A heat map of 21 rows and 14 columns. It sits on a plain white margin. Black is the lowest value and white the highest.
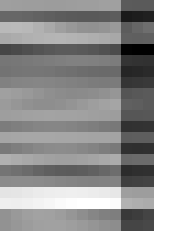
On average the colour sits 50% of the way up the scale. The grain runs across in streaks. The top right is the ninth with the lowest average. A vertical seam about 80% of the way across splits the table, and the left part is higher.
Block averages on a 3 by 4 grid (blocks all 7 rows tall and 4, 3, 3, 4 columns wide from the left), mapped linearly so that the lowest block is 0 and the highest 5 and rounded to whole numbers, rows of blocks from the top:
3330
4441
5552
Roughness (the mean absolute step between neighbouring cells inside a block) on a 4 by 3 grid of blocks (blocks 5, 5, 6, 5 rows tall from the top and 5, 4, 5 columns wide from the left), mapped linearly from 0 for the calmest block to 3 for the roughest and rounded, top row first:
223
001
112
223
